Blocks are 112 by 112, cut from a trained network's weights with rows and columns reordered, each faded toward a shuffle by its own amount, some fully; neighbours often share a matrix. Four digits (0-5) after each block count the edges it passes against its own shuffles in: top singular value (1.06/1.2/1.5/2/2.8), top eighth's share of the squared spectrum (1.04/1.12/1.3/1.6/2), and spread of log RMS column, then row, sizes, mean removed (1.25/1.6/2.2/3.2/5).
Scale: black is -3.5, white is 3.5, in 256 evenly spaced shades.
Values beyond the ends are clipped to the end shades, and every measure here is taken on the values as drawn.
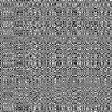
5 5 3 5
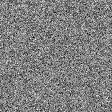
2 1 0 0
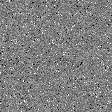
0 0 0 0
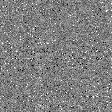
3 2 0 2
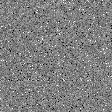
2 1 0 1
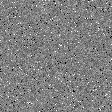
0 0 0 0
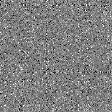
3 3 2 2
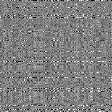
4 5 2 4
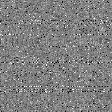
3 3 0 3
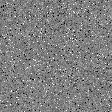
1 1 0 0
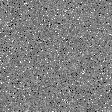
0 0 0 0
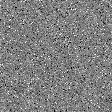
0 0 0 0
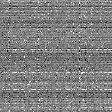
5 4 3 3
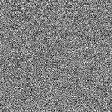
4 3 1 1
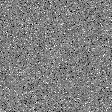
1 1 0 0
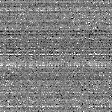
5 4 2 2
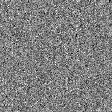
3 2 0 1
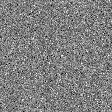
2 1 0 0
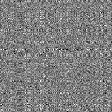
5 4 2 3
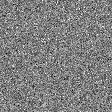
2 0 0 0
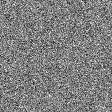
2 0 0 0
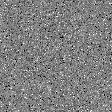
2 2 1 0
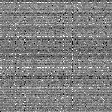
5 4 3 3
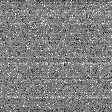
3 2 1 0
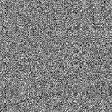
4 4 2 1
